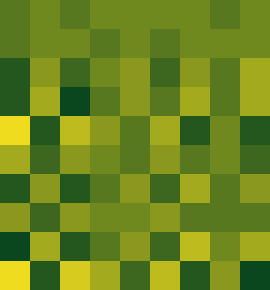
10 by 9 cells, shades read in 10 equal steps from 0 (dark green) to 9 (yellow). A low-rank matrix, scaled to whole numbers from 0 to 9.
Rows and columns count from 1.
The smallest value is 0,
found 3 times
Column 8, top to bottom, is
3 4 3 3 4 4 3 3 4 5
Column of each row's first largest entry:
2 2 9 2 1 1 7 1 7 1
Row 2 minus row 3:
2 -1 2 -1 -1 1 -1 1 -2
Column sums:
38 36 36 39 40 39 40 36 37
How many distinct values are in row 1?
2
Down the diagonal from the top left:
3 4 2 3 3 5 6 3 6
